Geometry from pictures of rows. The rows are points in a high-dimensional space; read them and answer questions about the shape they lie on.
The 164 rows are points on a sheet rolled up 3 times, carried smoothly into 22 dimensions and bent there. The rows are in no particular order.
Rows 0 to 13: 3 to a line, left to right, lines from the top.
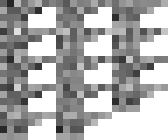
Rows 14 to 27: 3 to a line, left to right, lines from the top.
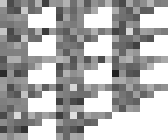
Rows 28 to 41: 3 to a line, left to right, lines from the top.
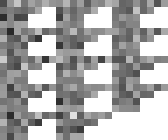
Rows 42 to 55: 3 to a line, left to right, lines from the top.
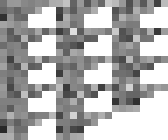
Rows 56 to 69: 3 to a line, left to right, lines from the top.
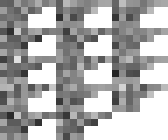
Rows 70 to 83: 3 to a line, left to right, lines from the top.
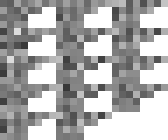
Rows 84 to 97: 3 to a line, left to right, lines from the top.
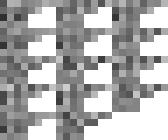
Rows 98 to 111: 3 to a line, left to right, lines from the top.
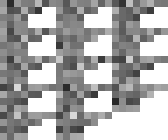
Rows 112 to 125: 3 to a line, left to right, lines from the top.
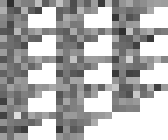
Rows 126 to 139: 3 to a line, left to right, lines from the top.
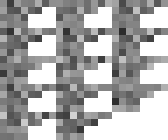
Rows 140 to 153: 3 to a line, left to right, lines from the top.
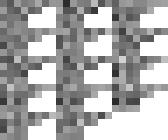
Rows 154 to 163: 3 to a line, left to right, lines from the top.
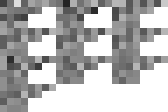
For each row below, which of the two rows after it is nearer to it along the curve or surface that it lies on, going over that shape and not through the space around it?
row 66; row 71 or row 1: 71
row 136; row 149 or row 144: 144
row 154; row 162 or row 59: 59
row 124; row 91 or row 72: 91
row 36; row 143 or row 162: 162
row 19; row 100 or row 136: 100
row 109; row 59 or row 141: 59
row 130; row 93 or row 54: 93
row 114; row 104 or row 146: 146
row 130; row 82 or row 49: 82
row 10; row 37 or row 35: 37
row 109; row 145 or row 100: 100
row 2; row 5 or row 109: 109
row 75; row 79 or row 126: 126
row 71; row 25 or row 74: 74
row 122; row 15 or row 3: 15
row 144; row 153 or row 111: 153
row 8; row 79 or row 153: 153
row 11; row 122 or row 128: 122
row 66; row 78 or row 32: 32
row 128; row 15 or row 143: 15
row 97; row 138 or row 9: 9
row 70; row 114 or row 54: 114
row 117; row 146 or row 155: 155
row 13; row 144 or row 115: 144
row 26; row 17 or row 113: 17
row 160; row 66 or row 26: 26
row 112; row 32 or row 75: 75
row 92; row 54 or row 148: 148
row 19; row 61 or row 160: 160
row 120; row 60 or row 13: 13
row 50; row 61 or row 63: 63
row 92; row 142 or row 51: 51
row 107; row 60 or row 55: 55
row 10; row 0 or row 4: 0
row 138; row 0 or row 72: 72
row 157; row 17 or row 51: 51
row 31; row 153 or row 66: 153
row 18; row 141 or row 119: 119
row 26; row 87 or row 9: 9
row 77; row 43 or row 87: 43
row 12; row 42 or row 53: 53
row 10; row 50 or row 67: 50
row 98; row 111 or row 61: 111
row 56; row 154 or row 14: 154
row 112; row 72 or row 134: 72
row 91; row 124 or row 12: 124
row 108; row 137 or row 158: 158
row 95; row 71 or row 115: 115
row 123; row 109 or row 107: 107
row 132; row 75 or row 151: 151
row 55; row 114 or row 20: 20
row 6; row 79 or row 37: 37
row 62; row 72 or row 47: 47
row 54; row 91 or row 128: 128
